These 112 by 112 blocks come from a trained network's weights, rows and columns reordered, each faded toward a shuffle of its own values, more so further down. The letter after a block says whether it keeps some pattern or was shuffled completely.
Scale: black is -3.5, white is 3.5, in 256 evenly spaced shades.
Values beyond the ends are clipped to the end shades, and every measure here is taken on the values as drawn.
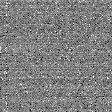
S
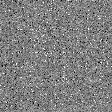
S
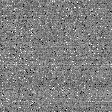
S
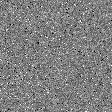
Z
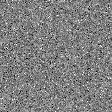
S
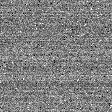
S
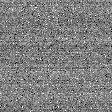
S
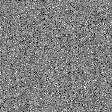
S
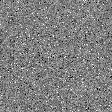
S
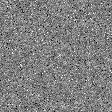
Z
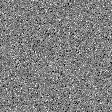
Z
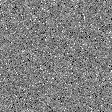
Z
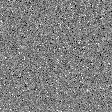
Z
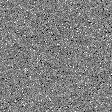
Z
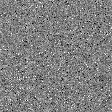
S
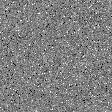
Z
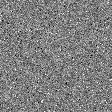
Z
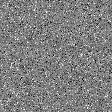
Z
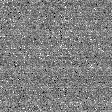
S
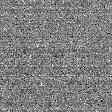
S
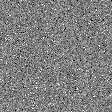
Z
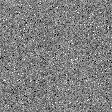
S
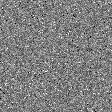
Z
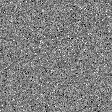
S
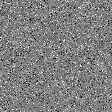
S
